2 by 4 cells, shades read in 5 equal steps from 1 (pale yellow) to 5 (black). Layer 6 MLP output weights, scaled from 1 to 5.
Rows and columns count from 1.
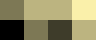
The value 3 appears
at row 1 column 1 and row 2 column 2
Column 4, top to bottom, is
1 2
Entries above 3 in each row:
0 2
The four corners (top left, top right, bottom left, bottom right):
3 1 5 2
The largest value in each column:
5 3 4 2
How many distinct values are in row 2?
4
